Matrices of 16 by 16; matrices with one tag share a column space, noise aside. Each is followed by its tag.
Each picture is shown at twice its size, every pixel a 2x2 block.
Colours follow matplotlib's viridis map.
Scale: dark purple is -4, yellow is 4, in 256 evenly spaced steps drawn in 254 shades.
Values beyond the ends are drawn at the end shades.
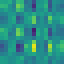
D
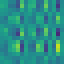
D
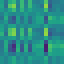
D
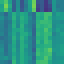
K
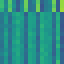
K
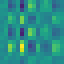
D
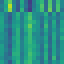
K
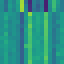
K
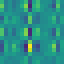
D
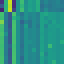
K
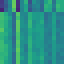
K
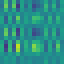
D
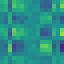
D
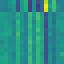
K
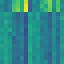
K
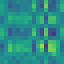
D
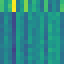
K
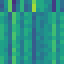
K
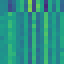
K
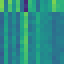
K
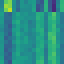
K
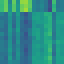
K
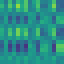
D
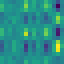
D
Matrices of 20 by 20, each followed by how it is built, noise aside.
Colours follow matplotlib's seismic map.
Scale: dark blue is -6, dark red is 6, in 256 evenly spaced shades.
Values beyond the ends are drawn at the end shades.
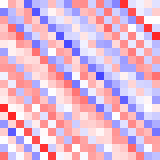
Toeplitz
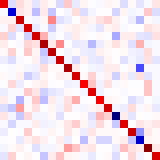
diagonal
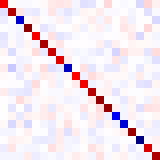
diagonal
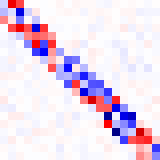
banded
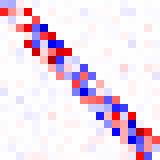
banded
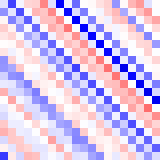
Toeplitz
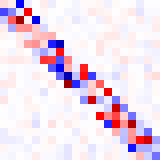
banded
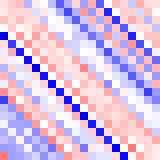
Toeplitz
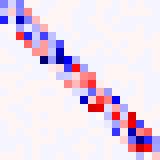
banded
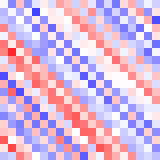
Toeplitz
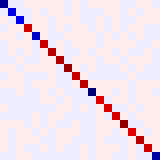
diagonal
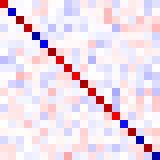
diagonal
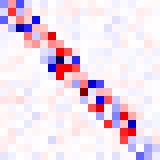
banded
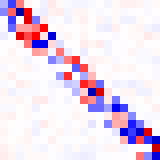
banded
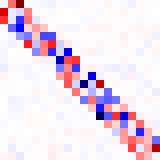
banded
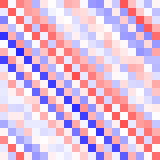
Toeplitz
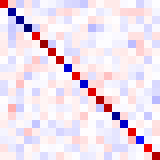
diagonal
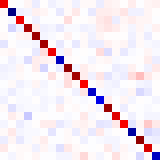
diagonal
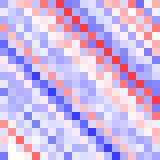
Toeplitz
